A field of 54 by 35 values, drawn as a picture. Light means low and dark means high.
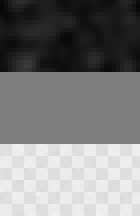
It is made of 3 by 1 panels. Panel 1,1: very high, blotchy, faint in contrast. Panel 2,1: middling, flat. Panel 3,1: very low, checkered, faint in contrast.
